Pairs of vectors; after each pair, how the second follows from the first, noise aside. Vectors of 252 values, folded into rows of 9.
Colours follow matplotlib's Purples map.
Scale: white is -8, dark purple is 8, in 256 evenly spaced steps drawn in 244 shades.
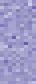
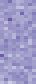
shuffled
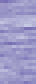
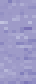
partly zeroed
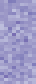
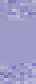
partly zeroed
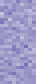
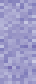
shuffled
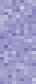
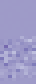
partly zeroed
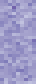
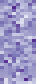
scaled up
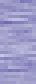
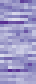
scaled up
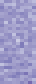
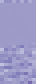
partly zeroed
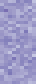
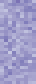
sign-scrambled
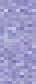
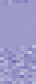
partly zeroed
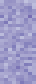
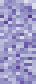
scaled up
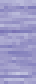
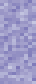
shuffled
